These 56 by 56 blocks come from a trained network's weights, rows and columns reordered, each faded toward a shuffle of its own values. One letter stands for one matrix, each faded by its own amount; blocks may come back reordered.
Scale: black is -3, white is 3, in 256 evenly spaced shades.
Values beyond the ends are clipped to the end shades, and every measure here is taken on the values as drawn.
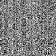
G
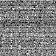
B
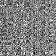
G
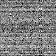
B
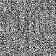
G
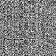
G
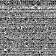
B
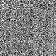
G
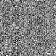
G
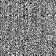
G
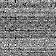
B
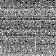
B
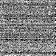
B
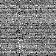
B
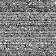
B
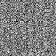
G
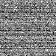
B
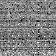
B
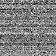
B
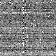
B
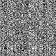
G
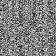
G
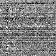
B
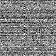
B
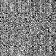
G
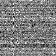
B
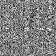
G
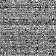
B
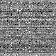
B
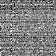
B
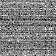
B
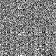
G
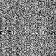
G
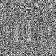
G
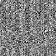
G
